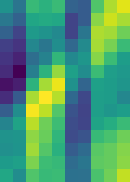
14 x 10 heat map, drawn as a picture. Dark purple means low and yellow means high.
No lone cell stands out from its neighbours. Values change most from cell to cell in the middle left. Stripes running up and down repeat 2 times from left to right. The middle right is the calmest part.
